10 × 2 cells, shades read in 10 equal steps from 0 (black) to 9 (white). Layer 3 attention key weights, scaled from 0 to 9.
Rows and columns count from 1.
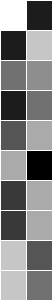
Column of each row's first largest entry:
1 2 2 2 2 1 2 2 1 1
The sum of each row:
10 8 9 5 9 6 8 8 10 11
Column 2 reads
1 7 5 4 6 0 6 6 3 4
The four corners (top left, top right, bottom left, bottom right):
9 1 7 4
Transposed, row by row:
9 1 4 1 3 6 2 2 7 7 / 1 7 5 4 6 0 6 6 3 4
